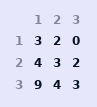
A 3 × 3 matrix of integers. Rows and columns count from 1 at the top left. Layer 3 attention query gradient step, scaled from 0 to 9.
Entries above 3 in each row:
0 1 2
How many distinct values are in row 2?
3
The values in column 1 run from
3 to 9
